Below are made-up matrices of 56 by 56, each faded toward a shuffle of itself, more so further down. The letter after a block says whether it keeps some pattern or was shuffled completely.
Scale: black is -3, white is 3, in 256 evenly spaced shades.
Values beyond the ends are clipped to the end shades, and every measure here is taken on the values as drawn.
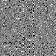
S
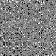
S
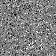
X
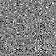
S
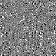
S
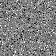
X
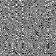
S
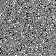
X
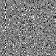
S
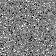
X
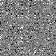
S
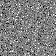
X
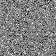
X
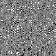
S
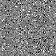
S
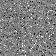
X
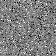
X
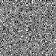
S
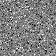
X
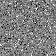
X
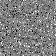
X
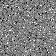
X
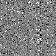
S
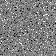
X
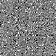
S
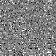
S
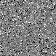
X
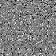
S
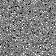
X
